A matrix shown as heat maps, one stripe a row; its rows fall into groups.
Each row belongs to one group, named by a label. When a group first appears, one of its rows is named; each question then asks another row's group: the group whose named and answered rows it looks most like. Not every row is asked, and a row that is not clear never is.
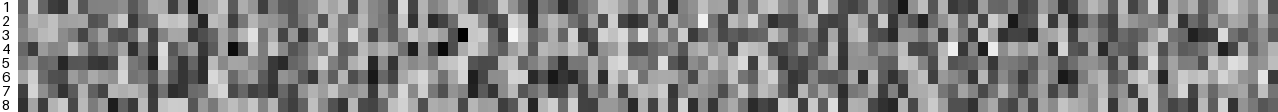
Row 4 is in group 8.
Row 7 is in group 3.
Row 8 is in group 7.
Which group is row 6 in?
3
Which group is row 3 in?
7
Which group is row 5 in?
3
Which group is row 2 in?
8
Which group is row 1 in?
3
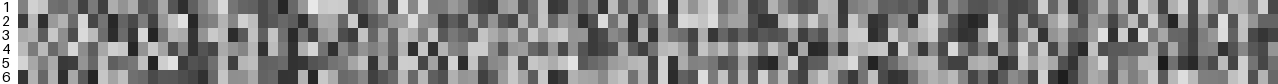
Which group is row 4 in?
8
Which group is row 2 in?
7
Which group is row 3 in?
7
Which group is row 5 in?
7
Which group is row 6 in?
3
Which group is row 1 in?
3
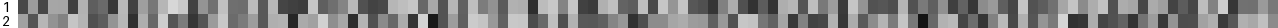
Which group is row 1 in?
7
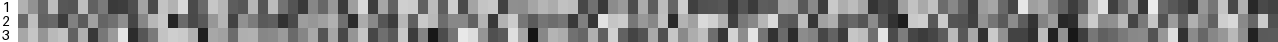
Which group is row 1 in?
7
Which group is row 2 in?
3
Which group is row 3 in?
8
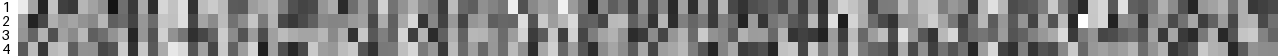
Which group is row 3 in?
8
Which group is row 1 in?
7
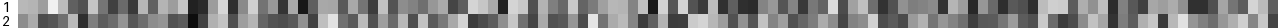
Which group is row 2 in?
3
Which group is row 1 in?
7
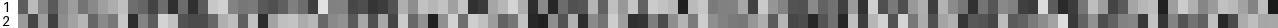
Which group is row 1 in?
3
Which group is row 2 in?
8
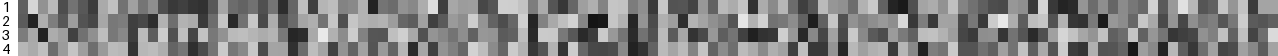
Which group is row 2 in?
8
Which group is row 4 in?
8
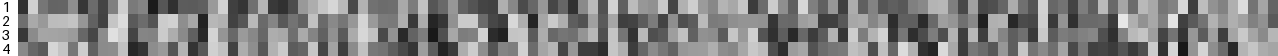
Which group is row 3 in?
8
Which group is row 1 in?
3
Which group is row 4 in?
8
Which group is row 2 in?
8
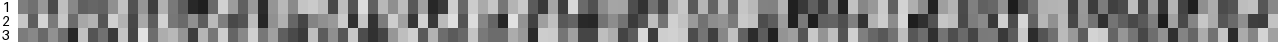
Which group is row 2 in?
8
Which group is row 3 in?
7
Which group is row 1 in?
8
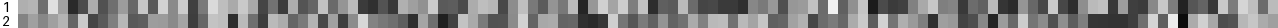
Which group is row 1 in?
7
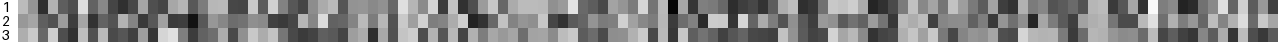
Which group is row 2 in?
3
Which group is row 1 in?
7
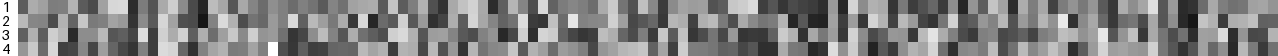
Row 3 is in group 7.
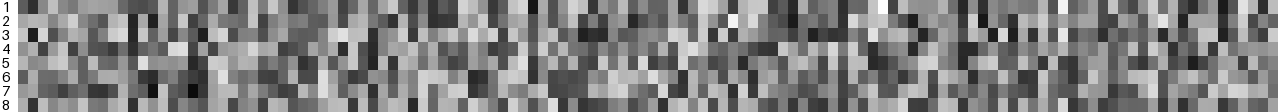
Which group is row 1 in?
8
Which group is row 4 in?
7
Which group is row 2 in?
8
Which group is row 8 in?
8
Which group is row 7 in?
3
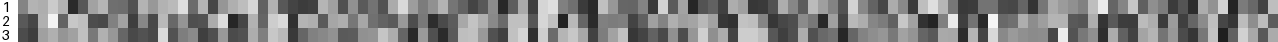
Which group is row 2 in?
8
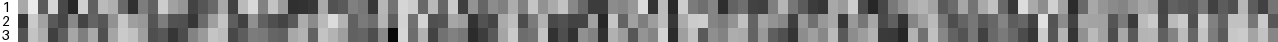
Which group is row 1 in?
7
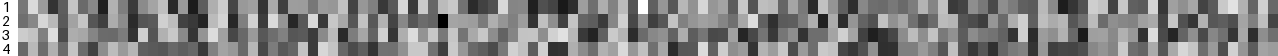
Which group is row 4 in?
3
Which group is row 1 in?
3
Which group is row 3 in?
7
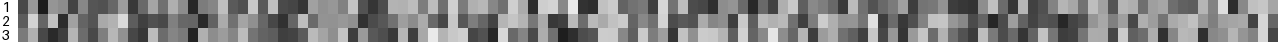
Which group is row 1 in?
7
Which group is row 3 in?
3
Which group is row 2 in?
3
